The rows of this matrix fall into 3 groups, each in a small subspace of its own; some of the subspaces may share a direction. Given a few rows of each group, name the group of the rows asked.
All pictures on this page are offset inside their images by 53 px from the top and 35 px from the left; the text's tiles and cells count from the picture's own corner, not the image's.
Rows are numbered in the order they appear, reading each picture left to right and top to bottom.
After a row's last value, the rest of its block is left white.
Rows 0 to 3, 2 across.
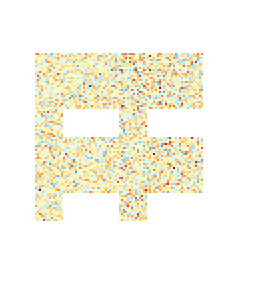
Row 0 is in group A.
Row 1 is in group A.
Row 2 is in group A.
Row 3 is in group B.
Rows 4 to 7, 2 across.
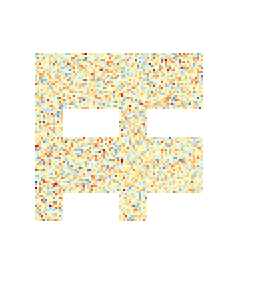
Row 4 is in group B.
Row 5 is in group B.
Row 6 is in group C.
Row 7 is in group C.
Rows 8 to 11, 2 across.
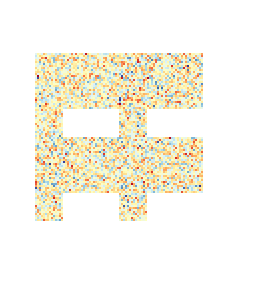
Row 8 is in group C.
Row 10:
C
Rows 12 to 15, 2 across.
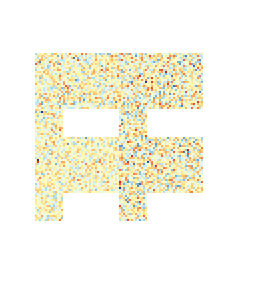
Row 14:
C
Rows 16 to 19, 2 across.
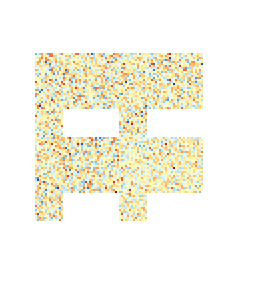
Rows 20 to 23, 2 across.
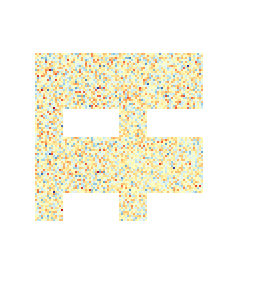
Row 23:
B
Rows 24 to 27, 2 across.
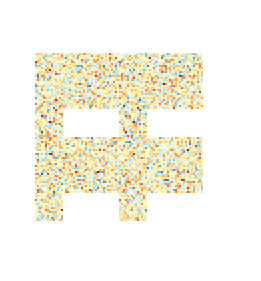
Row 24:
C
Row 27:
C
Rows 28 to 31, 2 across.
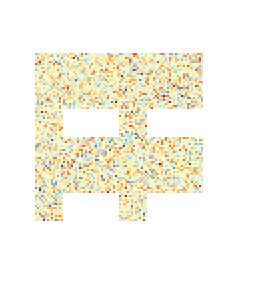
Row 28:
B
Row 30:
A
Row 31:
B
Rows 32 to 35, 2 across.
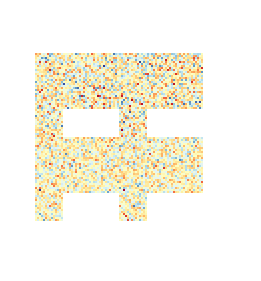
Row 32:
C
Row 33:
B
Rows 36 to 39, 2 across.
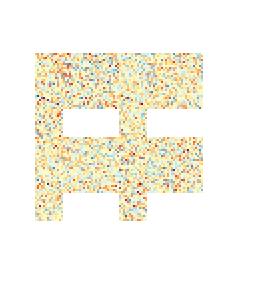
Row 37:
B
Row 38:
B
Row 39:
C
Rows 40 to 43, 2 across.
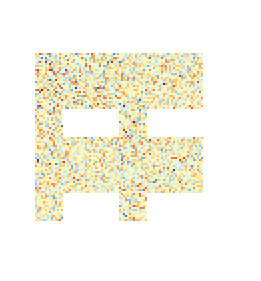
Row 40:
A
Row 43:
A
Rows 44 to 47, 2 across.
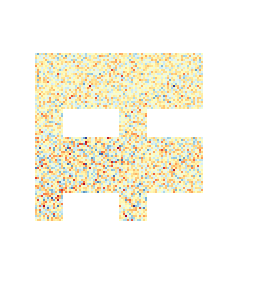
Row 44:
A
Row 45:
A
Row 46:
B
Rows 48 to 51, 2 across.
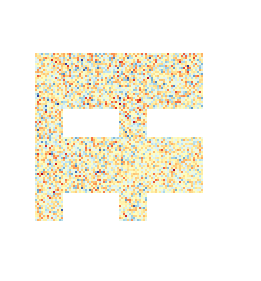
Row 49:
C
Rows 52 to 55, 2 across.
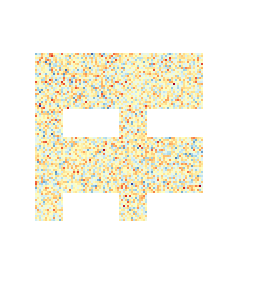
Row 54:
C
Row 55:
B
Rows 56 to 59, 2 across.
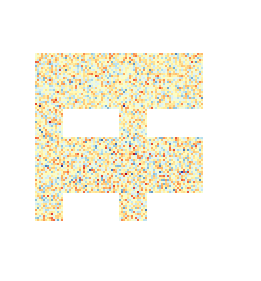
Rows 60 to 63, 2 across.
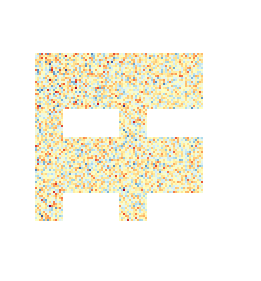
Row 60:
A
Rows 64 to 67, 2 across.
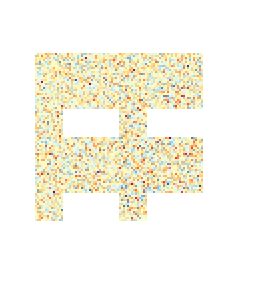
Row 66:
A
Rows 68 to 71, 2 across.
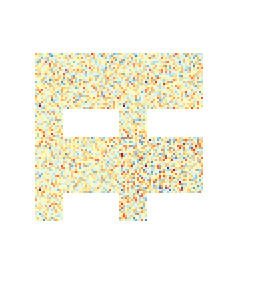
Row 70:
C
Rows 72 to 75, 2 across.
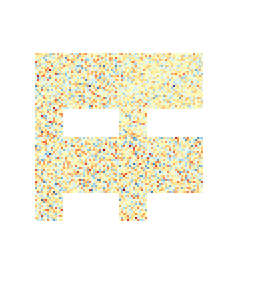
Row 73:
A
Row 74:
C
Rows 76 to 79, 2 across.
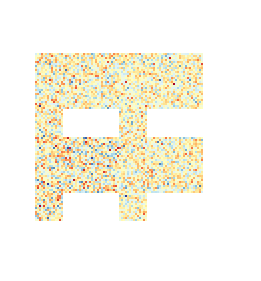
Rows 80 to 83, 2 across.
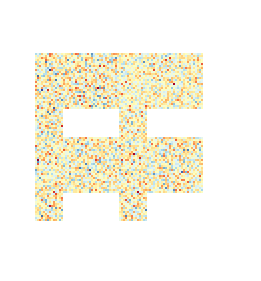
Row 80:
A
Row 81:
B
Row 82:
C
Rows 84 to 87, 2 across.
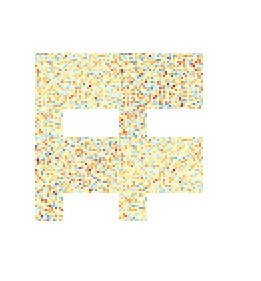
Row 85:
A
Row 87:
A
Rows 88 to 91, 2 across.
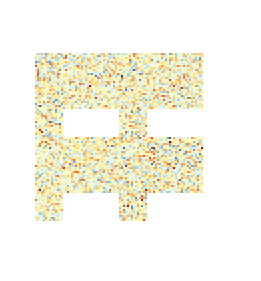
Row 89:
C
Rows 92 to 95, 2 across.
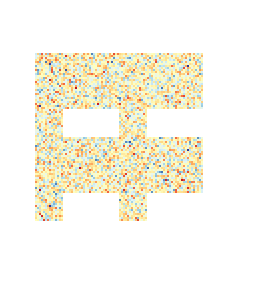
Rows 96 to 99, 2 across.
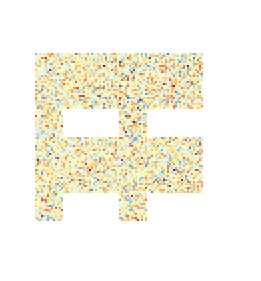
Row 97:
C
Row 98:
A
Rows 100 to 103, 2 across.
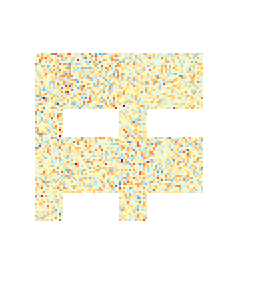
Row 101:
C
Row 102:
B
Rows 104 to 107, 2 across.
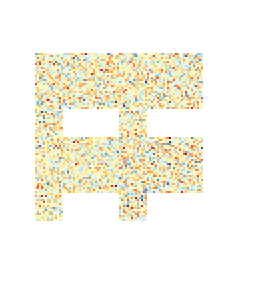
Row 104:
B
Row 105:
A
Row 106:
B
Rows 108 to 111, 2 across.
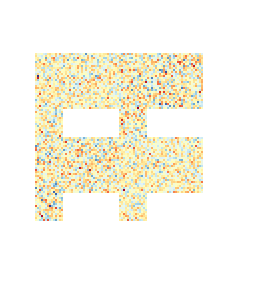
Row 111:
C
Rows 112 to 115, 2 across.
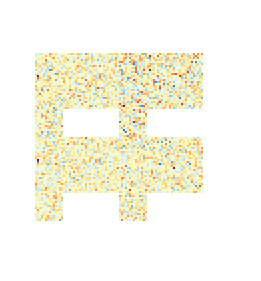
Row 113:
A
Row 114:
C
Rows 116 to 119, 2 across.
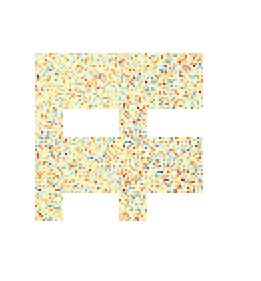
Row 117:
A
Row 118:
A
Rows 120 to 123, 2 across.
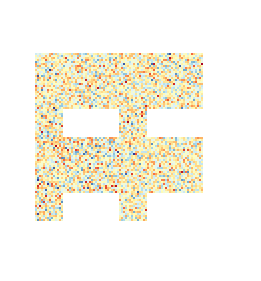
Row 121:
B
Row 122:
B
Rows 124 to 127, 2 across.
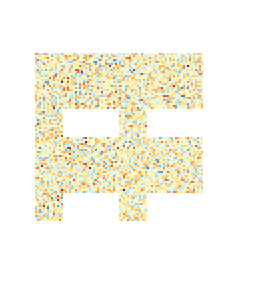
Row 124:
A
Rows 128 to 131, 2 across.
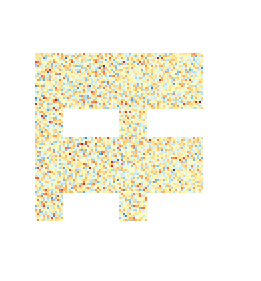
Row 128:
C
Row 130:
B
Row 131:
A
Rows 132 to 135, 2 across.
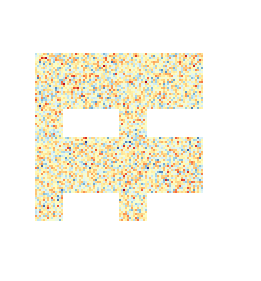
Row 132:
C
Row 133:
A
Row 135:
C
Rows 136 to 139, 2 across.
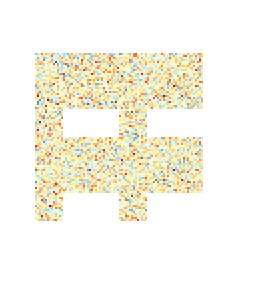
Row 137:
A
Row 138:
C
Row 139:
A
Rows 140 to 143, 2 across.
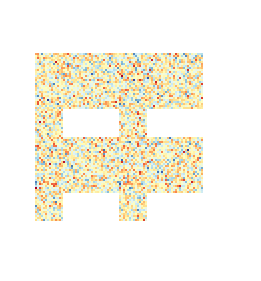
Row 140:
B
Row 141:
C
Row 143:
C
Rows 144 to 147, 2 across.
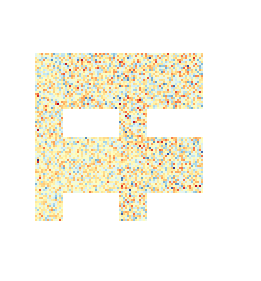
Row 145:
C
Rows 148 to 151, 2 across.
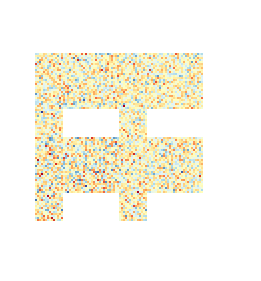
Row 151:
A
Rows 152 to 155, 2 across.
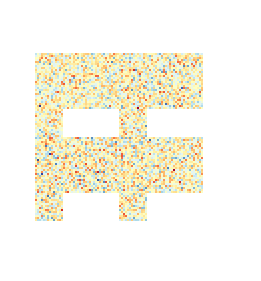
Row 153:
A
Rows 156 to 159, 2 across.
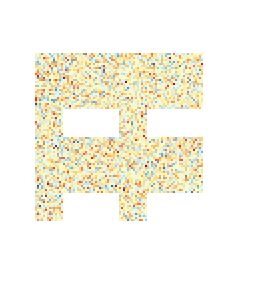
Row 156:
C
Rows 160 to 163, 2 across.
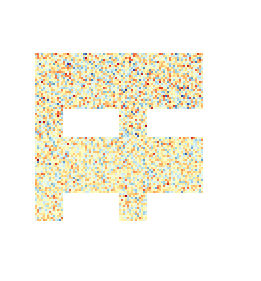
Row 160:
B
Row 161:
C
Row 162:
C
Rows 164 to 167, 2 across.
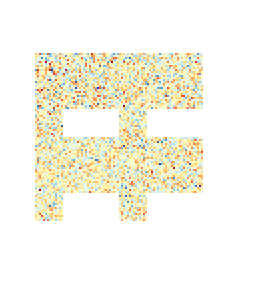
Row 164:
A
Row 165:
C
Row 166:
C
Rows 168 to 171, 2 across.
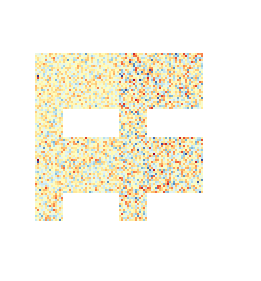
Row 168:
C
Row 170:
C
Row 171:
B
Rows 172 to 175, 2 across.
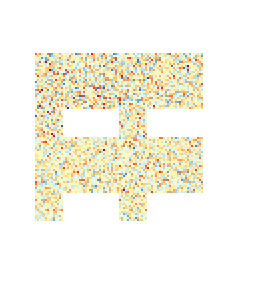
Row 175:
C
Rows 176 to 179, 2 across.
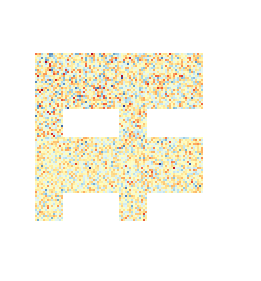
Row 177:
C
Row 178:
B
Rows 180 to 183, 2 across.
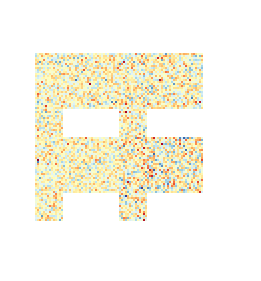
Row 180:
B
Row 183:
B
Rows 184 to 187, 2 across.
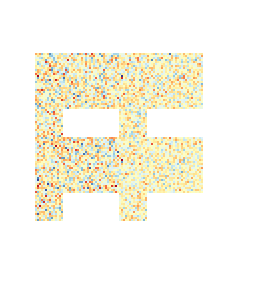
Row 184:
C
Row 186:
B
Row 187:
C
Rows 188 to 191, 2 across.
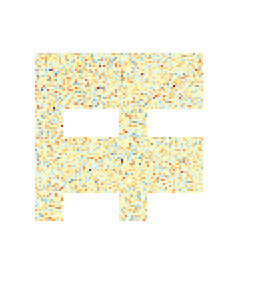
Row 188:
A
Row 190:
A
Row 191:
C
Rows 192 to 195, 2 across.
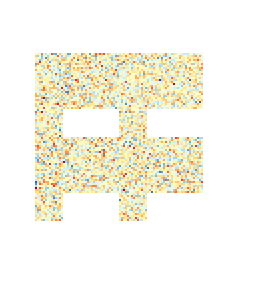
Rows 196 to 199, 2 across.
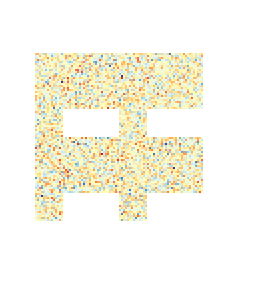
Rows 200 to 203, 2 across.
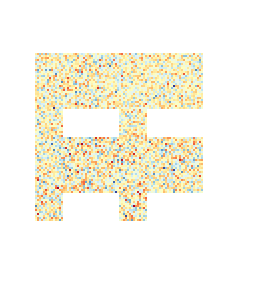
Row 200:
A
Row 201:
A
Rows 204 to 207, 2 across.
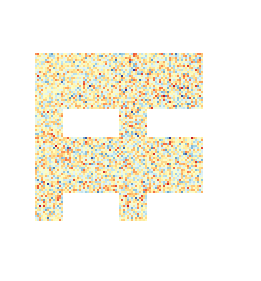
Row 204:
A
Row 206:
B
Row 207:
B
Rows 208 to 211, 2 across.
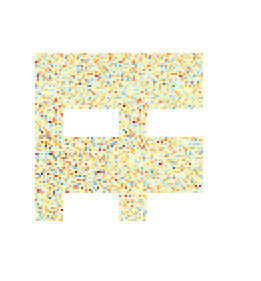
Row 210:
A
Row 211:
B
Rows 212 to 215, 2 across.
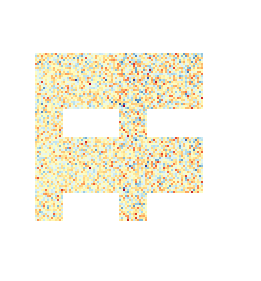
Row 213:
C
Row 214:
B
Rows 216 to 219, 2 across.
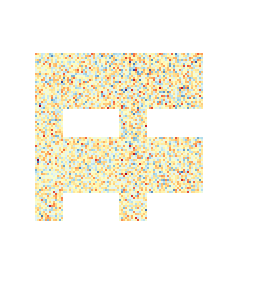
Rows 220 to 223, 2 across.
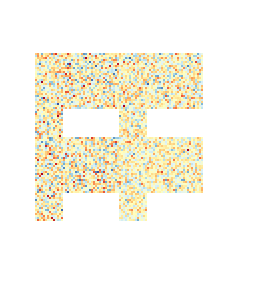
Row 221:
C
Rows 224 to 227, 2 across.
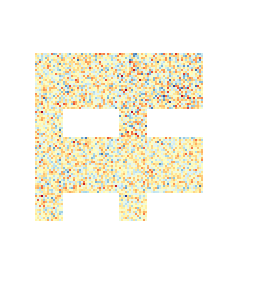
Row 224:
B
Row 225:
A
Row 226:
B
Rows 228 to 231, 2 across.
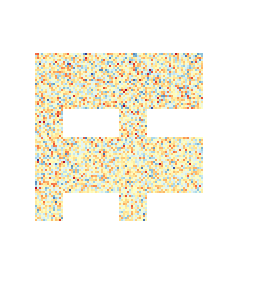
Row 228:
B
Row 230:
C
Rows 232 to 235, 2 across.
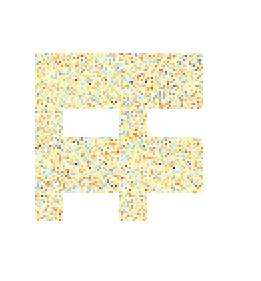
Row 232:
B
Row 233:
A
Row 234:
B
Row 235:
B
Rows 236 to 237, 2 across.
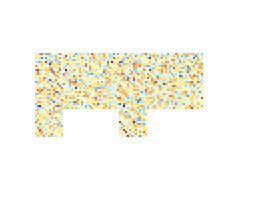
